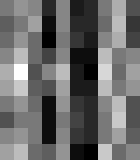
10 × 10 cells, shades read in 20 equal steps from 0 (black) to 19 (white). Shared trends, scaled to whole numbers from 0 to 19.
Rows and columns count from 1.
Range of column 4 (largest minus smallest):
10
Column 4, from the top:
3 1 0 5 10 6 1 1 1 7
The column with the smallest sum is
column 7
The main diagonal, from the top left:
9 9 8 5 14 2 3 9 12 10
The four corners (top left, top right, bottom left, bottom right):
9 6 12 10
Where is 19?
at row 5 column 2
